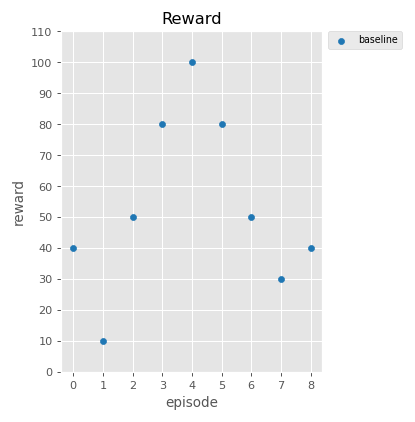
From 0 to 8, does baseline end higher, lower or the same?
the same
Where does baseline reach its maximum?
4
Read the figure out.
Title: Reward
x-axis: episode, ticks 0 1 2 3 4 5 6 7 8
y-axis: reward, ticks 0 10 20 30 40 50 60 70 80 90 100 110
Legend: baseline
Values:
baseline: 40 10 50 80 100 80 50 30 40
